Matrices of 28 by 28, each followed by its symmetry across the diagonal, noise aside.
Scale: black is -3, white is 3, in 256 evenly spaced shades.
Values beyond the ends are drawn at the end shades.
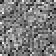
symmetric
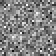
symmetric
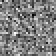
antisymmetric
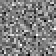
antisymmetric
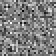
antisymmetric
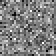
symmetric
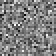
antisymmetric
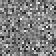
antisymmetric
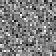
antisymmetric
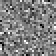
antisymmetric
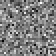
antisymmetric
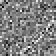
symmetric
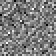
symmetric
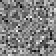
symmetric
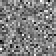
antisymmetric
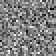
antisymmetric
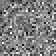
symmetric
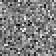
antisymmetric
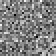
symmetric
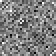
symmetric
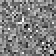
symmetric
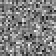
antisymmetric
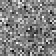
symmetric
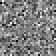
antisymmetric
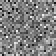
symmetric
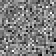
symmetric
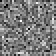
symmetric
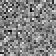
symmetric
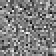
antisymmetric
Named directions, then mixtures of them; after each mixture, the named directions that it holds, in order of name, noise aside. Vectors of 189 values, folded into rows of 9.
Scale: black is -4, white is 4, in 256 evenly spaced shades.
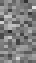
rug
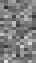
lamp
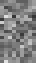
lamp, rug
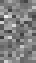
lamp, rug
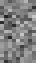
lamp, rug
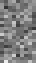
lamp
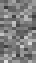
lamp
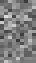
lamp, rug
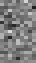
rug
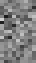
lamp, rug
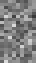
lamp, rug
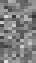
lamp, rug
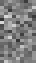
lamp, rug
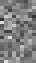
lamp, rug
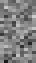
lamp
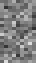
lamp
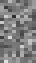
lamp, rug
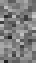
lamp, rug
